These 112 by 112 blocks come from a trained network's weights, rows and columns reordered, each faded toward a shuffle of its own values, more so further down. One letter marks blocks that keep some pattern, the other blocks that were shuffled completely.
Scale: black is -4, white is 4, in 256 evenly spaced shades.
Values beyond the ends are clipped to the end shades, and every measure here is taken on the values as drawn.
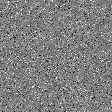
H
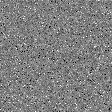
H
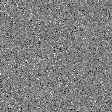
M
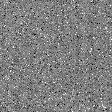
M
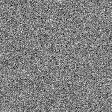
M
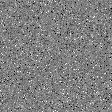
H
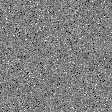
H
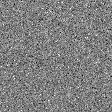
H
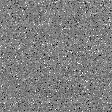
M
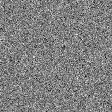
M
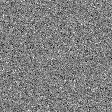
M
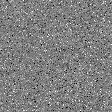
H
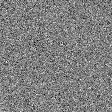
M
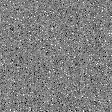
M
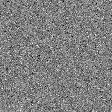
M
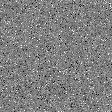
H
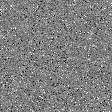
H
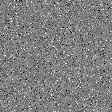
H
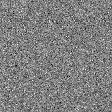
M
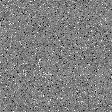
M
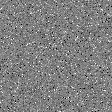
H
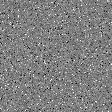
H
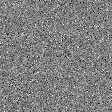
H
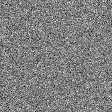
H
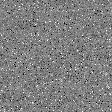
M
